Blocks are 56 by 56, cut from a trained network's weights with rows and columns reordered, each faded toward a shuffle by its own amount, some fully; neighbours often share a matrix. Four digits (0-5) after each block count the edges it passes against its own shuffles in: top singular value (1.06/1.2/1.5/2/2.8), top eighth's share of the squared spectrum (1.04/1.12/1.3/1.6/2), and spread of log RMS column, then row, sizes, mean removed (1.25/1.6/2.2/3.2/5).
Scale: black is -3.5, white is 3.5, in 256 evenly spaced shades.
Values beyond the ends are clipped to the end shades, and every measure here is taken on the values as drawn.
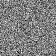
1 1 0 0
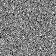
0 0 0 0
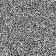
1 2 0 0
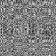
4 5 3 1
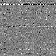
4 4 0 2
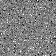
1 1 0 0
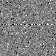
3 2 0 1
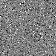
1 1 0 1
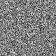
0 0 0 0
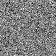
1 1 0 0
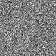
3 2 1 0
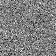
0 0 0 0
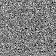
2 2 1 0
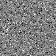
1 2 0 0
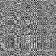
4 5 3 1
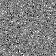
1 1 0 0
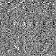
3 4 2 2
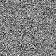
2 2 1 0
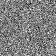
1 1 0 0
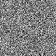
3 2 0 0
